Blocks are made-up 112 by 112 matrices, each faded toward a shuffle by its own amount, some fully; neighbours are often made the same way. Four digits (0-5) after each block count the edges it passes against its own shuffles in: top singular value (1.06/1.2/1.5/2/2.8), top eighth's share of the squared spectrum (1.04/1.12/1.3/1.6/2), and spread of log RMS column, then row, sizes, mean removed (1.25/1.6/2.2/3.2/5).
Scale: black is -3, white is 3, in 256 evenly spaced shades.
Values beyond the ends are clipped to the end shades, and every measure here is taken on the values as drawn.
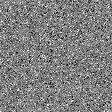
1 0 0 0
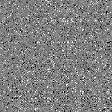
4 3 1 2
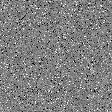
0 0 0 0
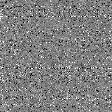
1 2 2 3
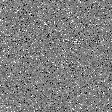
0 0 0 1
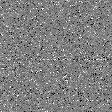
2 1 0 1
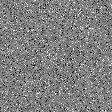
0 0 0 1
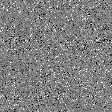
1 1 1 2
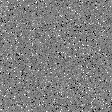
0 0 0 0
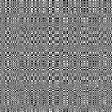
5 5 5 5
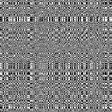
5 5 4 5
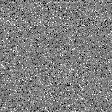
3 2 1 0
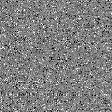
4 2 1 2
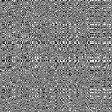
5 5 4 4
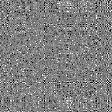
5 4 3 3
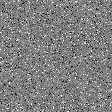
1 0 0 0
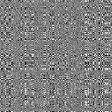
5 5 4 4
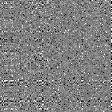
5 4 3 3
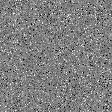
2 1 0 0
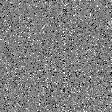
3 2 1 0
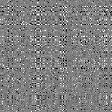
5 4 3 3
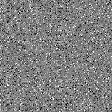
4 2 1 1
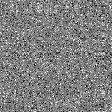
4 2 1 1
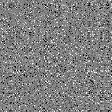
4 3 1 2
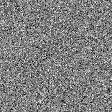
1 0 0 0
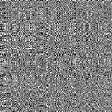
5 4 3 3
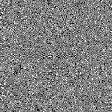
4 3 1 1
